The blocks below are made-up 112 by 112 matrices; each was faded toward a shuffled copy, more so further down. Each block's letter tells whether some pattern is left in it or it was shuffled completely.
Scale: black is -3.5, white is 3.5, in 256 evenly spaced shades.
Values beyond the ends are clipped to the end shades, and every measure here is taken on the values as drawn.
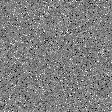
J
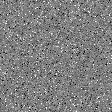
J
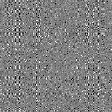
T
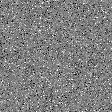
J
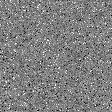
J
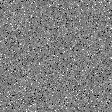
J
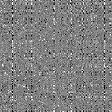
T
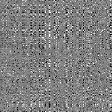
T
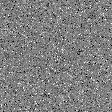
J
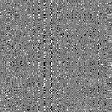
T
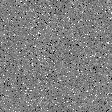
J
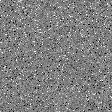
J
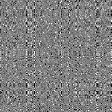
T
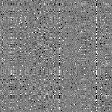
T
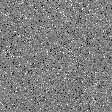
J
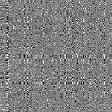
T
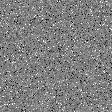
J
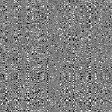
T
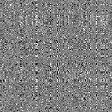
T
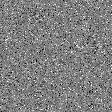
J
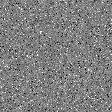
J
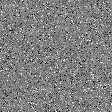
J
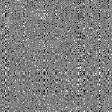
T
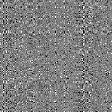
T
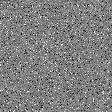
J
